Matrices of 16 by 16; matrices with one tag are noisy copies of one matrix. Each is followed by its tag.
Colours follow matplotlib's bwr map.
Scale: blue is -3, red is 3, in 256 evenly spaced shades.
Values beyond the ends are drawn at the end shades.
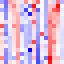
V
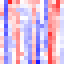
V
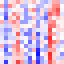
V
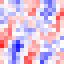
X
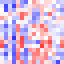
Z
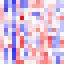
Z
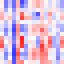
Z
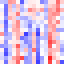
V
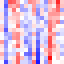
V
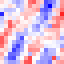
X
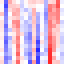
V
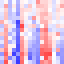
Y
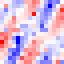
X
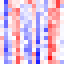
V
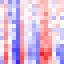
Y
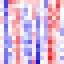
V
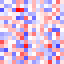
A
